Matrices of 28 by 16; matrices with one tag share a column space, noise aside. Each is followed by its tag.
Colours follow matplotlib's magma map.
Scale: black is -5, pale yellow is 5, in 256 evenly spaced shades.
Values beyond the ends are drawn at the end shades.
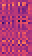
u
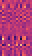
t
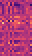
u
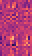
t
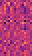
u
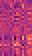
t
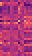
u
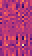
t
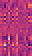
t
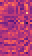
u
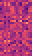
u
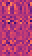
u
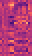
u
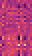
t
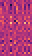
u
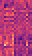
t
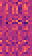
u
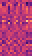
u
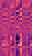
t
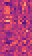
u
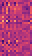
u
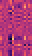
t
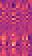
t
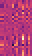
t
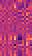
t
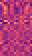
u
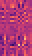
t
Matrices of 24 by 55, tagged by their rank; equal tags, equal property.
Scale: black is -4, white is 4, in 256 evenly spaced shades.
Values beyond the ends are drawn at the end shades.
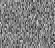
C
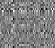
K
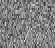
C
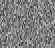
C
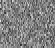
C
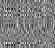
K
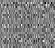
K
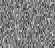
C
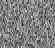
C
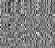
K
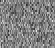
C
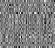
K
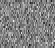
C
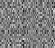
K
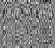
K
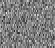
C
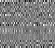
K
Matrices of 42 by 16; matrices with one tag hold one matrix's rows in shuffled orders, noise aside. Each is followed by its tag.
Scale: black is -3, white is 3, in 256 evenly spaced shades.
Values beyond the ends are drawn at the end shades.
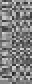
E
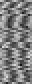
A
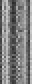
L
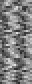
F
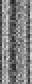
L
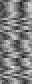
F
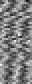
A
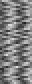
F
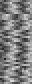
F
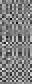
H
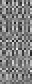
H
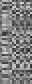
E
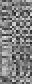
E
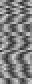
A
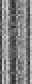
L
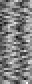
F
